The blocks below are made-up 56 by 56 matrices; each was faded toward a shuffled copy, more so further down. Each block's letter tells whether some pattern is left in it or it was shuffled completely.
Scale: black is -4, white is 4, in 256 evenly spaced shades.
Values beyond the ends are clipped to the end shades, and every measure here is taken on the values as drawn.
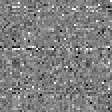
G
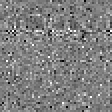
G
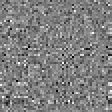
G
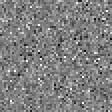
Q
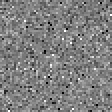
Q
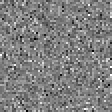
Q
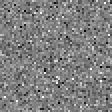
Q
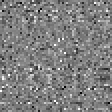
G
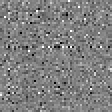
G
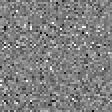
G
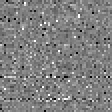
G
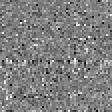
G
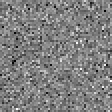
Q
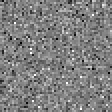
Q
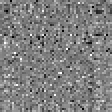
G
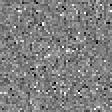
Q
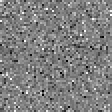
Q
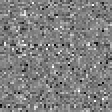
G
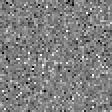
Q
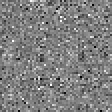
G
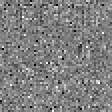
G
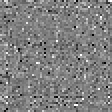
G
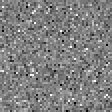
Q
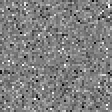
Q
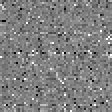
G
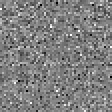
G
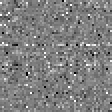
G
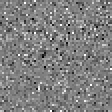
G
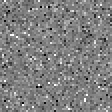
Q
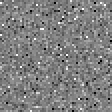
Q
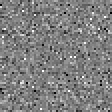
G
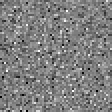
Q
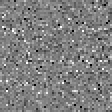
G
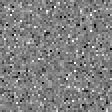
Q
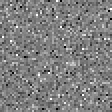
Q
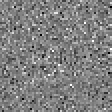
G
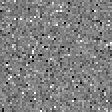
Q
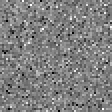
Q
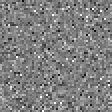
G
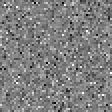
Q
